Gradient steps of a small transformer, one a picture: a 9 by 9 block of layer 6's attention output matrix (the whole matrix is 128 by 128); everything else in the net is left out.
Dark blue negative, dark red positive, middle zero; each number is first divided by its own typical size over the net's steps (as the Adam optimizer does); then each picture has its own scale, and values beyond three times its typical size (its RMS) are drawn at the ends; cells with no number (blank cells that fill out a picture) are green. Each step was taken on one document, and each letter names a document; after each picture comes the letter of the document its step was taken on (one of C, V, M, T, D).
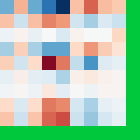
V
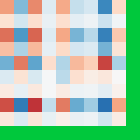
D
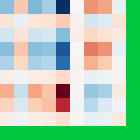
V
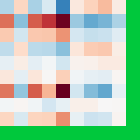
V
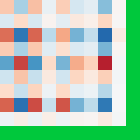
D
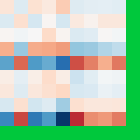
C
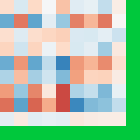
C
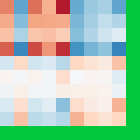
C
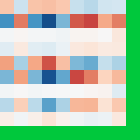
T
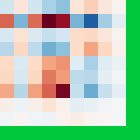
V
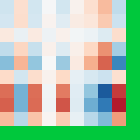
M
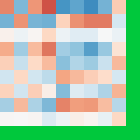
T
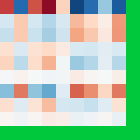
T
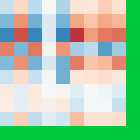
C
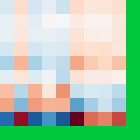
C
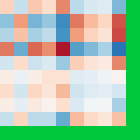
C
